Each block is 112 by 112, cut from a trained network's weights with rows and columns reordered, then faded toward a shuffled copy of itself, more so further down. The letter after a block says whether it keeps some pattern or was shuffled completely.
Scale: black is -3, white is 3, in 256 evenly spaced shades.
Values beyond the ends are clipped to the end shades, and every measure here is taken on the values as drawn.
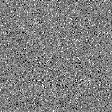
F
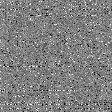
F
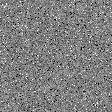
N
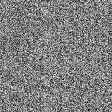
F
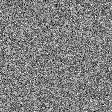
N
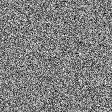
N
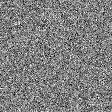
N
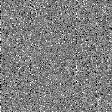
F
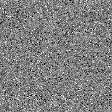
F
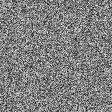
N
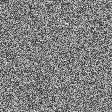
N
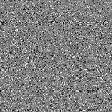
F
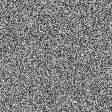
N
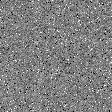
N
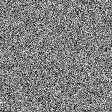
N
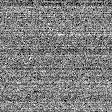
F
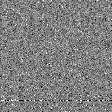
F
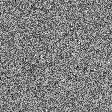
N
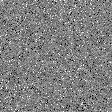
N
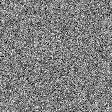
N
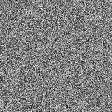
F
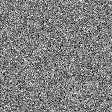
N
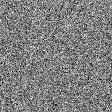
N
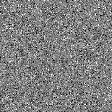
F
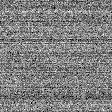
F
